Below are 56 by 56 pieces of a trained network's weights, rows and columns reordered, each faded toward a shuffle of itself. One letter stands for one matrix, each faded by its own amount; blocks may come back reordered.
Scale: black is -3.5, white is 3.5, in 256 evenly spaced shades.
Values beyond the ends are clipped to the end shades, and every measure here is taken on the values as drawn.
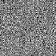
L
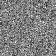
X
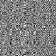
L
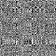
L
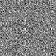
L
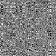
L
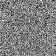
X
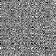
L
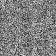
X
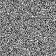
X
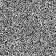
X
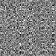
L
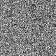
X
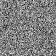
X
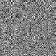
L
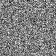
X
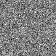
X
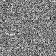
X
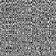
L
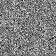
X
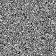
X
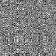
L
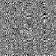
L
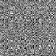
L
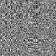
L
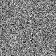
X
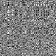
L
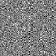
L
